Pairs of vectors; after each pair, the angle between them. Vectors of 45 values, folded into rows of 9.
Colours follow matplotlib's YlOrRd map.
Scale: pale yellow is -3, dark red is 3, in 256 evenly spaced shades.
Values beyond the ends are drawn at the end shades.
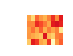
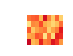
partly opposed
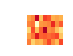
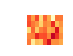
partly aligned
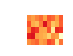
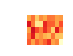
partly aligned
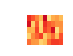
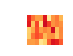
nearly parallel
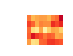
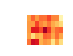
nearly opposite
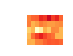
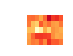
nearly parallel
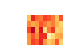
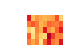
nearly opposite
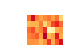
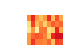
partly aligned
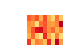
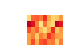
orthogonal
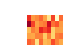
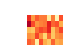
nearly parallel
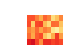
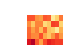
nearly parallel
